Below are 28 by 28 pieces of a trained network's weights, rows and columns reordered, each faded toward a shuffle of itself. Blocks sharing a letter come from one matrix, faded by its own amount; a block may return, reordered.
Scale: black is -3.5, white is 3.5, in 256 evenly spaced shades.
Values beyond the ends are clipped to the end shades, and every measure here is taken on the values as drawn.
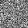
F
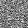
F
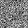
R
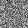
R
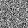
R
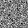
F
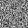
R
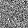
F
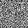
R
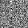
R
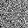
F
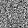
F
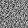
R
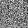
F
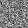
F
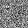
F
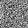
F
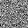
F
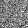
F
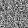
R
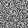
R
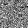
F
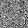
R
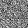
F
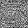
R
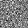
R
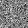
F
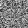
R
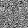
R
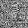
R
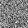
F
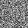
F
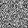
R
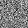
F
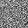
F
